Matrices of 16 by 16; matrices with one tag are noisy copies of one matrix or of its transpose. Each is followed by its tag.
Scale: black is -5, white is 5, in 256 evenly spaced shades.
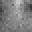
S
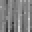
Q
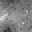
S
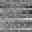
Q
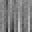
Q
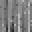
Q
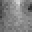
S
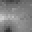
S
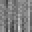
Q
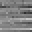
Q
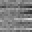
Q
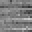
Q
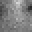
S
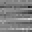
Q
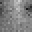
S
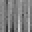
Q
